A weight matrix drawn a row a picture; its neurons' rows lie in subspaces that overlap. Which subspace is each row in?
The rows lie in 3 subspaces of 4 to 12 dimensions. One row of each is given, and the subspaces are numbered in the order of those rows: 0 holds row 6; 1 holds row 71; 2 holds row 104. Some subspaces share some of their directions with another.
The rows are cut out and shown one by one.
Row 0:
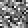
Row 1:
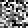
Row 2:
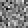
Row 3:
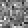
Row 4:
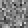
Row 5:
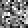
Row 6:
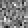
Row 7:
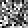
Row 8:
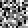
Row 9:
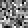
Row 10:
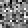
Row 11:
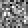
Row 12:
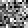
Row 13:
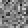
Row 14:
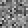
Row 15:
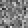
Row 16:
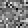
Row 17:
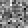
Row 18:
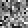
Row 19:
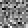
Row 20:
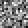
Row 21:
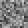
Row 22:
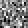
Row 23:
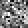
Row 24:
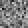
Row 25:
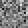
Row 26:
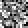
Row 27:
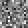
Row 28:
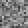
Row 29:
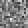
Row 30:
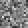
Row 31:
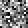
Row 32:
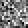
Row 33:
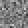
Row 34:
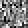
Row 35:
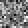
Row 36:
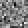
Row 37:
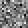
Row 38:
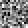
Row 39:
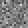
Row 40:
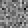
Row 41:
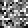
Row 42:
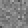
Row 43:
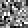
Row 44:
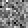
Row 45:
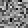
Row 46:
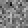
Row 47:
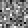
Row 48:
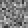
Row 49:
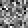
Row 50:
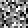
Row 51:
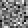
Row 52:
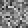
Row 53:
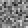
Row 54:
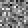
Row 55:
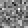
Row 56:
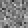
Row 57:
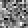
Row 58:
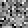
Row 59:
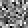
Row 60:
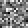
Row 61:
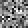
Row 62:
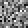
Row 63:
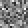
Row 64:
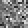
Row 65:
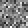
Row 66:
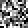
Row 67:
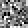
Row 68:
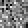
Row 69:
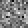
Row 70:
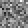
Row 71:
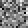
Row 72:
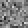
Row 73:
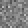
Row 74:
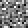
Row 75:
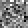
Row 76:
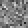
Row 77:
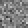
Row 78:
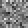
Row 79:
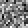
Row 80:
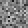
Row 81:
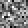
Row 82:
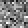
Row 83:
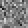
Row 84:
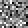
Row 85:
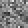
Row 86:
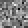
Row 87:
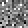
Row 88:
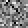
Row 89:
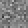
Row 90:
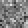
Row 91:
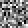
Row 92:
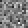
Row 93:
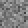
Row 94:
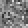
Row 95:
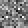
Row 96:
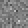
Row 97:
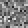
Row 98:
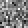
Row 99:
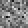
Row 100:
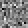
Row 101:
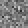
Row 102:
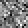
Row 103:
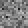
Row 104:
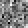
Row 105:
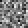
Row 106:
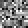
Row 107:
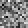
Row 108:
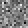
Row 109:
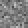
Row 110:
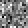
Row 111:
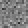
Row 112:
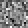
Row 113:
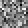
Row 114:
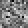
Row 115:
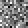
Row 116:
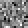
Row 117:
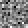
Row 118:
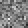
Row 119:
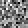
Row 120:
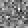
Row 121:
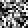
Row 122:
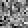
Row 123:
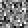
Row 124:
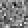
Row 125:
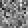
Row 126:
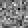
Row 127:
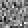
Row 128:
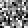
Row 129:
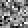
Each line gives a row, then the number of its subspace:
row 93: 1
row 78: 2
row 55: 0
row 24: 0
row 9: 0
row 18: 0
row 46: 2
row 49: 0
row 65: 2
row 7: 0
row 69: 1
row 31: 0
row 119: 2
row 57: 2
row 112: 2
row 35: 2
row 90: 2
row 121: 2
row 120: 0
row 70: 2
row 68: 2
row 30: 0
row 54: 1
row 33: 0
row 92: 1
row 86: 0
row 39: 0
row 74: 1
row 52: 2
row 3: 0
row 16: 2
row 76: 0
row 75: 1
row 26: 2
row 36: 0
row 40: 2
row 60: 2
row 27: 0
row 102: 2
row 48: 1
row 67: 1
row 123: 1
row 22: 0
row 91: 1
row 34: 1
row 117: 1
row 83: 2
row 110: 2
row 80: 0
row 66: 2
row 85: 2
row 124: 0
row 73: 2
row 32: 2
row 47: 2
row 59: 0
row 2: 2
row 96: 2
